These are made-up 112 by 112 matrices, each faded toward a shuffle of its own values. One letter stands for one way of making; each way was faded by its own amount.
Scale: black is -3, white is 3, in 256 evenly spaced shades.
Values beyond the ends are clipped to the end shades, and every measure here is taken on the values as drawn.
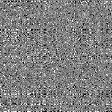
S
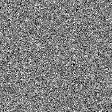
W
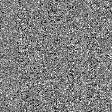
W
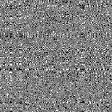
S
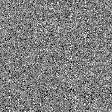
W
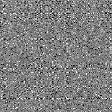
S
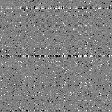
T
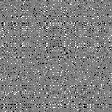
T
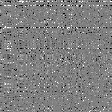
T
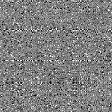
S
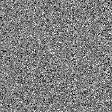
W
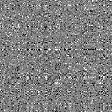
S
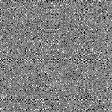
S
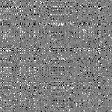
T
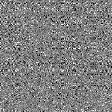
S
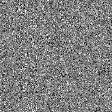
W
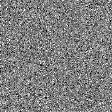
W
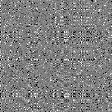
T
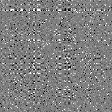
T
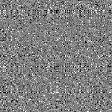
S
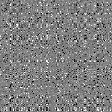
T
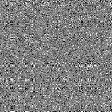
S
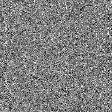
W
